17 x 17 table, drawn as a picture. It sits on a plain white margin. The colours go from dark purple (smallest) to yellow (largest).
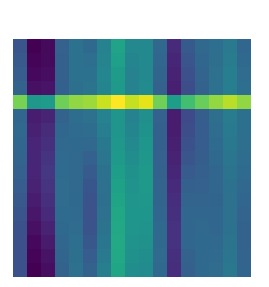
Ninth with the lowest average: bottom left. Odd lines: row 5. Ninth with the highest average: top middle.
